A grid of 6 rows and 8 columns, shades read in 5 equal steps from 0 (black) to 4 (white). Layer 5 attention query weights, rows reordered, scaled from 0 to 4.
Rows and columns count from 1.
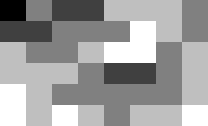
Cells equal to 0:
1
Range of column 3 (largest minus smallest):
3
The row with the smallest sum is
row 1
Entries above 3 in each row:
0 1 2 0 1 3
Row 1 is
0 2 1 1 3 3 3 2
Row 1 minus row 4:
-3 -1 -2 -1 2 2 1 -1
